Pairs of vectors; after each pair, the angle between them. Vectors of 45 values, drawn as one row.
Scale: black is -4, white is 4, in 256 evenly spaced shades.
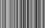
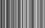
nearly opposite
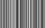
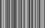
partly opposed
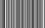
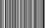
nearly opposite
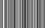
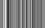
orthogonal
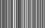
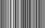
partly opposed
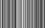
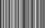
orthogonal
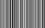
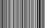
orthogonal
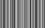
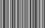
nearly parallel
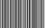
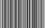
nearly parallel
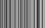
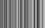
nearly parallel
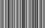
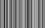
nearly opposite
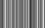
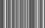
nearly parallel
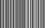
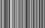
partly opposed
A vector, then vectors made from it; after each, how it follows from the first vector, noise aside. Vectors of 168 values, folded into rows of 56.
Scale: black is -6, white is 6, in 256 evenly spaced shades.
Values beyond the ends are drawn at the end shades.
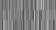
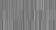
shrunk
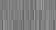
shrunk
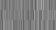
shrunk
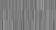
shrunk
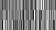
scaled up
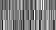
scaled up
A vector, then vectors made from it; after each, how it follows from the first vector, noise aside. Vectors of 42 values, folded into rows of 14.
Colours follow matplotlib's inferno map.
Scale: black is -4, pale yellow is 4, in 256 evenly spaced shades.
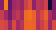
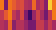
negated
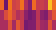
negated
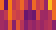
negated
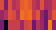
reversed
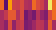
negated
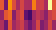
negated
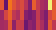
negated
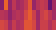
shrunk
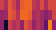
reversed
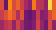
negated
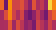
negated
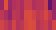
shrunk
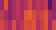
shrunk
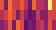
negated
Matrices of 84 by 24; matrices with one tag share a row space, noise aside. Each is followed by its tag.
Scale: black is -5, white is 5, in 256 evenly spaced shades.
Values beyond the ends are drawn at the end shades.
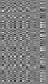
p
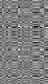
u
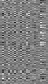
p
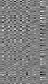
p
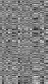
u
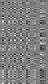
p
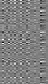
p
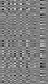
p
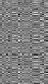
u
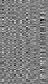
p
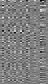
p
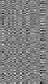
p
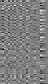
p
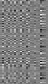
p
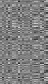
u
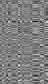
u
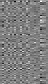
p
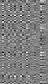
p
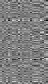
u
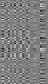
p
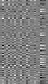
p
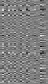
p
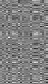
u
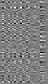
p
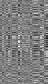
u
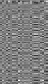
u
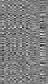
p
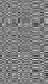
u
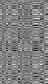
u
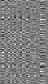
p
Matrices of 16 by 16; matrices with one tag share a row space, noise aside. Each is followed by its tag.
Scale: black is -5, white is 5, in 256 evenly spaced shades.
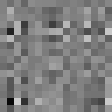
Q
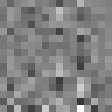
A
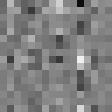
A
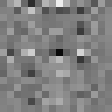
A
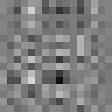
A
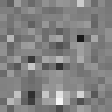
A
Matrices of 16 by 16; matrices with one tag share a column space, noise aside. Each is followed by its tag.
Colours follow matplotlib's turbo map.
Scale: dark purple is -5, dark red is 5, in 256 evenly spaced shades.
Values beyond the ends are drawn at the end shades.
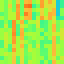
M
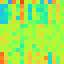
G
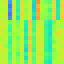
M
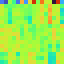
G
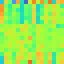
G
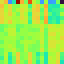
G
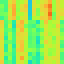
M
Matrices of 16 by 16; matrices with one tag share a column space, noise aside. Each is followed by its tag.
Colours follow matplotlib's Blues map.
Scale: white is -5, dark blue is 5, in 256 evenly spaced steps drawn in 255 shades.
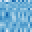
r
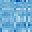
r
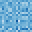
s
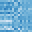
s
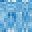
r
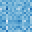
s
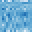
r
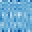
r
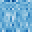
r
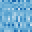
r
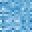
s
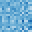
s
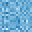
s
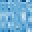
r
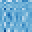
r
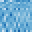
r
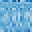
r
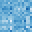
s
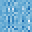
s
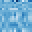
r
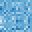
s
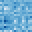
s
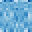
r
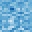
s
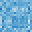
s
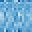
r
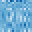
r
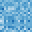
s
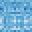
s
